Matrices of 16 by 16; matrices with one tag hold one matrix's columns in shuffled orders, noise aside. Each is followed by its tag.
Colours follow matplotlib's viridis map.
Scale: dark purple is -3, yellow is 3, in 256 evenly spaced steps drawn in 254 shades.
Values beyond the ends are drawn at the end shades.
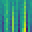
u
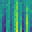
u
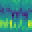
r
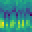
r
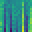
u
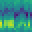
r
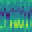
r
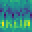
r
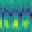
r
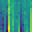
u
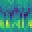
r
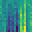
u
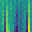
u
